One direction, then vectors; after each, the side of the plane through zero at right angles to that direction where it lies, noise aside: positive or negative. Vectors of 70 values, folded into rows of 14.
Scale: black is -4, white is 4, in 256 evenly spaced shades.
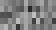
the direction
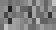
positive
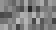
positive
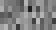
positive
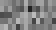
positive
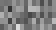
negative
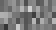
negative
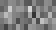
negative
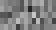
positive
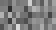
negative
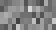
negative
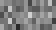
positive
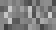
negative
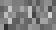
negative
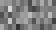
positive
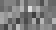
negative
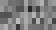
positive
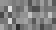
positive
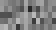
positive
